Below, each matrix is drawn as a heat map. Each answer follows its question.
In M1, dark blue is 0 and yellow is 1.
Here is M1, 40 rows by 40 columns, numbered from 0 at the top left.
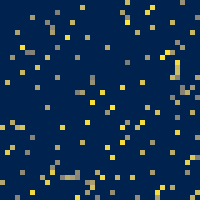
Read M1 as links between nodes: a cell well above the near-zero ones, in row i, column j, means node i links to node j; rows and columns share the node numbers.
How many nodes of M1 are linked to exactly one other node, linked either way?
4
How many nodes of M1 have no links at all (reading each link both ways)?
0
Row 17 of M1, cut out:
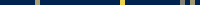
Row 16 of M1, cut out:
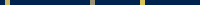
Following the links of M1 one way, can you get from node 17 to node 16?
yes
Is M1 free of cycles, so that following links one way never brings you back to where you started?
no
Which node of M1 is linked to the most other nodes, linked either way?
node 35
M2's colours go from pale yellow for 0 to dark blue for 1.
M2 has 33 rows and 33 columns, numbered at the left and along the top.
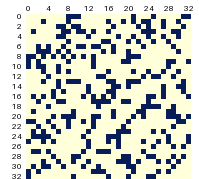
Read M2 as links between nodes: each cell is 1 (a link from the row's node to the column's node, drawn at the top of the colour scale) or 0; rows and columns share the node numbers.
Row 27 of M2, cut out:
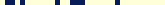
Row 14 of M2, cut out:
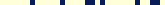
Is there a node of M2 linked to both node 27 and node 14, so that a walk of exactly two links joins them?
no
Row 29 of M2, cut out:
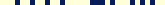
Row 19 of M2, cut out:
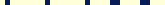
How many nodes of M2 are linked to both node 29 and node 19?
3
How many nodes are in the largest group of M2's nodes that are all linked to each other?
4
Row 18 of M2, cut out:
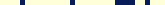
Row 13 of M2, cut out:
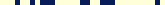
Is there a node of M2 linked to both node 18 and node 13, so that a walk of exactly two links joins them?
no
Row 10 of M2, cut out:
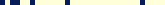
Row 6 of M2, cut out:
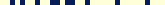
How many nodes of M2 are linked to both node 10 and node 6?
2
